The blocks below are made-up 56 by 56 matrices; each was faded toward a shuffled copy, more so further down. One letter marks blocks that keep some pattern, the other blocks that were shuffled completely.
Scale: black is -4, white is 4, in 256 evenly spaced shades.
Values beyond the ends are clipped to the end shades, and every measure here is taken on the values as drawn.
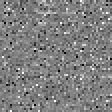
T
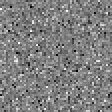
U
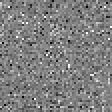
T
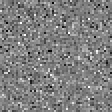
U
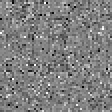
T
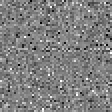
T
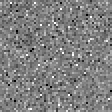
U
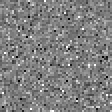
U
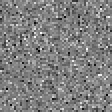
U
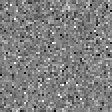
U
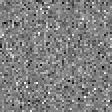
T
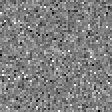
U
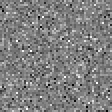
U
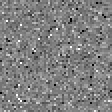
U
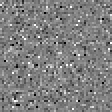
T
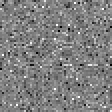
T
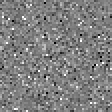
U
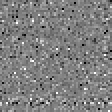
T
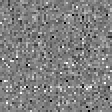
T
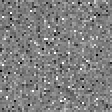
U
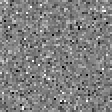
U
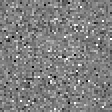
T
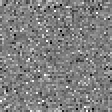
T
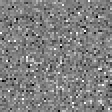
T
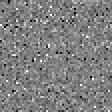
T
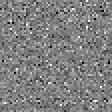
T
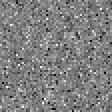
U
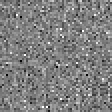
T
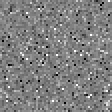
U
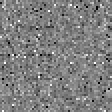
T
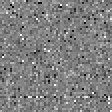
T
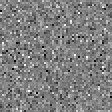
T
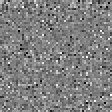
T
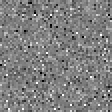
T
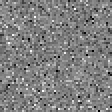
U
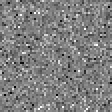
U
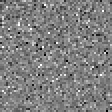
U
